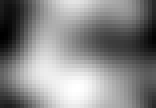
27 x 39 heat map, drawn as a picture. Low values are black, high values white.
Stripes: none. Lone odd cells: none. Ninth with the highest average: bottom middle.
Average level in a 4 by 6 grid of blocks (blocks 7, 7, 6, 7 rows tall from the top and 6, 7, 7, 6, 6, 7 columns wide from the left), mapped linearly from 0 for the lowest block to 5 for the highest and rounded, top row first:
024331 | 033210 | 244421 | 145532
